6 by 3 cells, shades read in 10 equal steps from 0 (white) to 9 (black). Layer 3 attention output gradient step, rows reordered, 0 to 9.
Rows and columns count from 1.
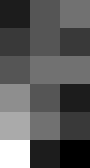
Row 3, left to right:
6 5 5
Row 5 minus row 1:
-5 -1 2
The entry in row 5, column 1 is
3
